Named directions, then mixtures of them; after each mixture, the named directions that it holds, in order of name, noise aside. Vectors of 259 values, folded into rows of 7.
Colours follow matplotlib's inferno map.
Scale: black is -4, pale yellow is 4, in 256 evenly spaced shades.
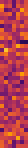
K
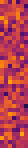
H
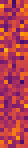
H, K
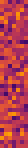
H, K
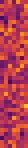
H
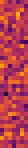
H, K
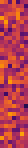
H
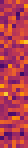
H, K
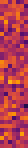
H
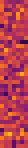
H, K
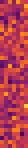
H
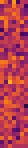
H, K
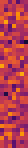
H, K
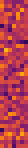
H, K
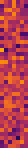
H, K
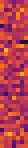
H, K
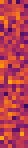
H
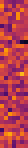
H, K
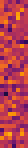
H, K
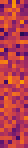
H, K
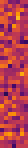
H, K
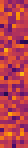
H, K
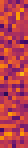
H, K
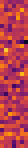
H, K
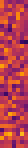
H, K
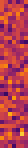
H, K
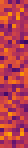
H, K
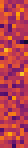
H, K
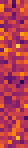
H, K
